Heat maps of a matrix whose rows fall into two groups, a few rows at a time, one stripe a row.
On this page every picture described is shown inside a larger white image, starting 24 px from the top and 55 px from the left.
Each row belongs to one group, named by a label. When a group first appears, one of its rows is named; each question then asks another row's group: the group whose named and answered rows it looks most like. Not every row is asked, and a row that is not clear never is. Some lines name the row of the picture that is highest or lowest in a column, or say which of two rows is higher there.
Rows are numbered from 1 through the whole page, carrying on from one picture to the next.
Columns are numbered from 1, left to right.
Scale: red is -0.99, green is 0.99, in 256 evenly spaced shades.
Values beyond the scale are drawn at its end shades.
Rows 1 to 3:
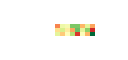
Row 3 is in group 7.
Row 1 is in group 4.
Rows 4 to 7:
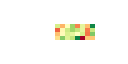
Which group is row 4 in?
7
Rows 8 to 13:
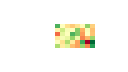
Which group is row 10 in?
4
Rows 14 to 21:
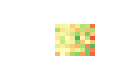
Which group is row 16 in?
4
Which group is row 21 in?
4
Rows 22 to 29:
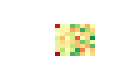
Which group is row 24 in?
7
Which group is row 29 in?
4
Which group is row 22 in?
4
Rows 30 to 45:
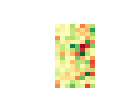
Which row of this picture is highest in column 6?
37
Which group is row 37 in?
7
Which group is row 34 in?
4
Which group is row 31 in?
7
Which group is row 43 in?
7
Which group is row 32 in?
7
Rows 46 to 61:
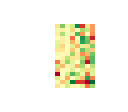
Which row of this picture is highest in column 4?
60
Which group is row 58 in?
4
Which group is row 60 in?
7
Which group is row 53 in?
7
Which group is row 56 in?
7
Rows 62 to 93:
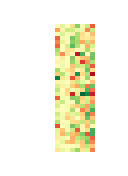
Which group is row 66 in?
4
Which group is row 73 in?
4
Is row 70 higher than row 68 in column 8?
Yes
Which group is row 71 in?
7
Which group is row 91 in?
4
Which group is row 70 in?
7
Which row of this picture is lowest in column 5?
69
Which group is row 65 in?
4
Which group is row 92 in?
4
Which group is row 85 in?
4
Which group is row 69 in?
7
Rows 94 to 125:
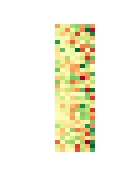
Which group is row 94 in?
4
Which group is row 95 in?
4
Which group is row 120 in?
7
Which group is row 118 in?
7
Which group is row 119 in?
4
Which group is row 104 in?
7
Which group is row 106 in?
7
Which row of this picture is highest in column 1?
98
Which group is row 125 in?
7
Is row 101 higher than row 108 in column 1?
No
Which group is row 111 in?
4
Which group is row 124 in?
7
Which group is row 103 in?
4
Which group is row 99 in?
7
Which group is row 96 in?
7
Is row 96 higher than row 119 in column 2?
No
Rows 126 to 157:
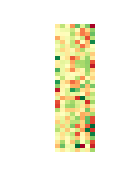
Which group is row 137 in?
4
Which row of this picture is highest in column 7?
152
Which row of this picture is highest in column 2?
156
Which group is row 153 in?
7
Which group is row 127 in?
7
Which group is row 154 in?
7
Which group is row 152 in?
4
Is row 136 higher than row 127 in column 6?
Yes
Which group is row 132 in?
7
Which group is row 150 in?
4
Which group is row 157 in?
7
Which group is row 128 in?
7
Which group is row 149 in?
4
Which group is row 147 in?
4
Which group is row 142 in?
4
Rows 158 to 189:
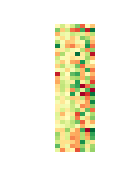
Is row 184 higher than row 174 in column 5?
No
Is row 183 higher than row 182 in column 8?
Yes
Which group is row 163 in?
4
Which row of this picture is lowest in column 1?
170
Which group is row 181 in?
7
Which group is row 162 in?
4
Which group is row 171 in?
4
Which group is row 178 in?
7
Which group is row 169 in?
4
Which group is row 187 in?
7
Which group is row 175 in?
7
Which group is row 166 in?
4
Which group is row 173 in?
7
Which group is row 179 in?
4
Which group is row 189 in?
7
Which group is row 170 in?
4
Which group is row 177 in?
7
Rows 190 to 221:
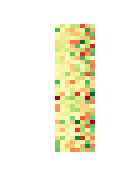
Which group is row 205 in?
4
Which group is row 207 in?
7
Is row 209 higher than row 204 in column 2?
Yes
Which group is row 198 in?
7
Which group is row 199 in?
4
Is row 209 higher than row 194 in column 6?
No
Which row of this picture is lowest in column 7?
208
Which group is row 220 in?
4
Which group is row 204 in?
4
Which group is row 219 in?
4
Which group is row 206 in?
7
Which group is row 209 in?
4
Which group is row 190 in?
7
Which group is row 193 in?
4
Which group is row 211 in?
4
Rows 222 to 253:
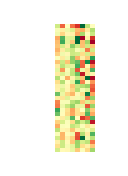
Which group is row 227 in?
4
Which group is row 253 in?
7
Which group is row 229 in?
4
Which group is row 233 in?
7
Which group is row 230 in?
7
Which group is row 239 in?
4
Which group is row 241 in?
4
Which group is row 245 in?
7
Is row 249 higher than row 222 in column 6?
No
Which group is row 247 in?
4
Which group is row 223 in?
7
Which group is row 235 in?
4
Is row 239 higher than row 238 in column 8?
Yes
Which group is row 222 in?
7
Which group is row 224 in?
7
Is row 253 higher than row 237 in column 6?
No
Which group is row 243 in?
4
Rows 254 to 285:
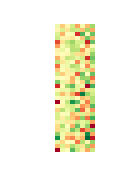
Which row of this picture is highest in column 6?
271
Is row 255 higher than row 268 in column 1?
No
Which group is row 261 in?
7
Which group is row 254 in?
7
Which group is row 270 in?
7
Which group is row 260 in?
7
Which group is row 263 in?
7
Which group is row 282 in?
4
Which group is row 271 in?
7
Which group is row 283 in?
7
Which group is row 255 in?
4
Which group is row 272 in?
7
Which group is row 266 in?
7
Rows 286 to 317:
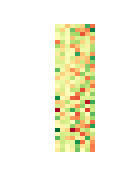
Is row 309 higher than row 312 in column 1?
No
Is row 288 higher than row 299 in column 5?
Yes
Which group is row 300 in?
4
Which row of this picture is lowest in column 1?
307
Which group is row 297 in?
4
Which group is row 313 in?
7
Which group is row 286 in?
4
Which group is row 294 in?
7
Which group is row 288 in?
7
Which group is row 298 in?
7
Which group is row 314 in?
4
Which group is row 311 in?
7
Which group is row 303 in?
7
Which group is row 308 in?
7
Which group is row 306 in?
7
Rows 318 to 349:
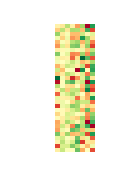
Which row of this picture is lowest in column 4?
331
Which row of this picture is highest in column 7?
334
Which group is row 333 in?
4
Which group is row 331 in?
4
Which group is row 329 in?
7
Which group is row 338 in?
4
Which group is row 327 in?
7
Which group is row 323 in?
4
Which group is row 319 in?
4
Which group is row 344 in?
4
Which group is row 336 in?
7
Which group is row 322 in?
4
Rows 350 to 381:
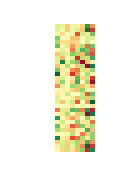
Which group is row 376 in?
4
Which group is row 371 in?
4
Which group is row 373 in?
4
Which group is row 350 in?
4
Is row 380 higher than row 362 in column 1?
No
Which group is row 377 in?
7
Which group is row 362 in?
4
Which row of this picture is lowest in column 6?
359
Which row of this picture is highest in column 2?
359
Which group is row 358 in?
7
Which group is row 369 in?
7
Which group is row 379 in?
4
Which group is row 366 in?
7
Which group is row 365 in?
4
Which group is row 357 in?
4
